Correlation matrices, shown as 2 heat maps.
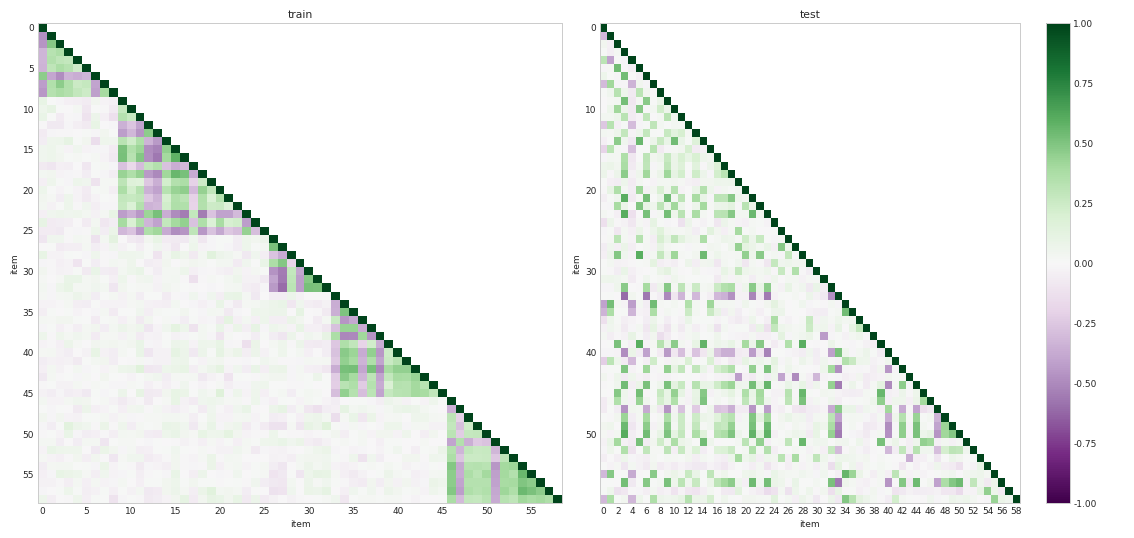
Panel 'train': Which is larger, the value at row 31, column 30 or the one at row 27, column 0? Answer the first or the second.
the first
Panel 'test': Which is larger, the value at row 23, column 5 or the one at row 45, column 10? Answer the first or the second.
the second
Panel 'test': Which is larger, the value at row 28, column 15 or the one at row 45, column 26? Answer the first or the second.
the second
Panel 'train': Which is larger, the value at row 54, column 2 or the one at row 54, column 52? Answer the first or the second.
the second
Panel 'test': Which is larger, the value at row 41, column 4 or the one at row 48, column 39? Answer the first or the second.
the second
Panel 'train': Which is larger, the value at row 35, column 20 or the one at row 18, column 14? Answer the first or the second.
the second
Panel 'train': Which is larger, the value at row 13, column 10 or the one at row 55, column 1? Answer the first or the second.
the second
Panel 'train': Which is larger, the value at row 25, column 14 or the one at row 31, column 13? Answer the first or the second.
the second
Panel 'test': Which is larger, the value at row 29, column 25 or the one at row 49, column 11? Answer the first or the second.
the second
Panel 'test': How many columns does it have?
59
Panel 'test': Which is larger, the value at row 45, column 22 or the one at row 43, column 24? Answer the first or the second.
the first
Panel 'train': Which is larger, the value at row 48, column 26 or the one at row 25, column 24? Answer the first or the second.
the first
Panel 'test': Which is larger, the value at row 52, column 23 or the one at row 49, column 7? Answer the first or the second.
the first
